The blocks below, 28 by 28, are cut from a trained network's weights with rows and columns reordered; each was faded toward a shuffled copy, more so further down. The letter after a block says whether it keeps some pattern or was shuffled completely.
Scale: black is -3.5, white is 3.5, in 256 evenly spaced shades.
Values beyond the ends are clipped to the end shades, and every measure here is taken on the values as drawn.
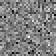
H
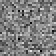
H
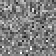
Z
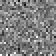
H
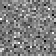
H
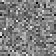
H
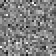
Z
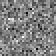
H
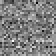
H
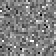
Z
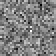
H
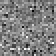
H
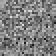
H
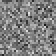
H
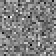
Z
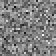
Z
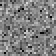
Z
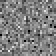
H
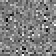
H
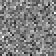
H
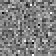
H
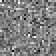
Z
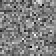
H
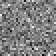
H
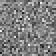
Z
